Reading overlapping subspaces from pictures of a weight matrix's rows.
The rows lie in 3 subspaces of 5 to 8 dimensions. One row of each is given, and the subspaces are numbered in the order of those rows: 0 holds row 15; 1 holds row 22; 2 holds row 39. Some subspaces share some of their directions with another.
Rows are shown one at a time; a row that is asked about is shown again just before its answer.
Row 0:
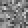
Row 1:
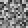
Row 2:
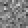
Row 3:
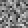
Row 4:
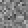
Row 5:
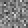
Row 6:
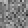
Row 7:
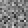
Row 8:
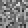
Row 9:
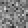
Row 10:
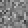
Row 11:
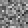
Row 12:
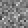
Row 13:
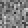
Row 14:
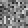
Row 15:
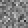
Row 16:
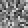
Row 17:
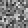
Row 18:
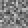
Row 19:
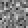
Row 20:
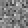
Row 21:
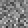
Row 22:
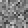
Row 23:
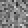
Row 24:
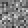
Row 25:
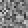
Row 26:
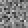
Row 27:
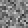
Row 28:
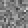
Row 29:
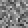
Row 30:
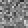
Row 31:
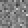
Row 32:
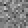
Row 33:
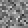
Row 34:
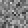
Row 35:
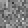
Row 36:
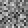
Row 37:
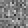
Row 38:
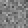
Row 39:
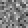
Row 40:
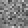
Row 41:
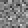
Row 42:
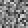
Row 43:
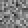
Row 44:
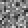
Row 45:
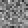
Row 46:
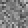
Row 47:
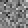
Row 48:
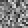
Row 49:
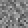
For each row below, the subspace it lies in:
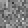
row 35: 2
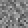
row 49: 0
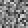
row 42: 1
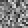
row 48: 2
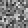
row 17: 1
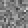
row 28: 1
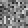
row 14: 2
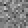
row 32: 1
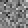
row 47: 2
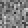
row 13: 2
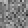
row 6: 2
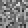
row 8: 1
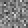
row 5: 1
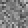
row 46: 2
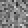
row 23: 2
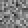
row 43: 1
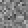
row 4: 0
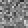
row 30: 0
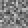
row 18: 1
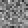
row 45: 0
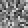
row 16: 2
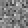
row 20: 1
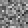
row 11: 2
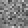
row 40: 0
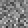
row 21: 0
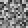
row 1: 2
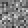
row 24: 1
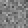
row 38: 2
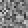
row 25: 0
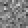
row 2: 1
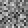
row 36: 0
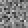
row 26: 0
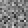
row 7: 0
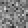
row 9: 2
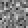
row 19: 1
